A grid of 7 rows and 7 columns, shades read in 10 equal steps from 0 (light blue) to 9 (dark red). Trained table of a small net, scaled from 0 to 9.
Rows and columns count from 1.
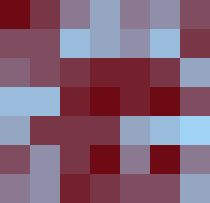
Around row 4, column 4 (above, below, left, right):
8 7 8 8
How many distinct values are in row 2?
5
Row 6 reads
6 3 7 9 4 9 4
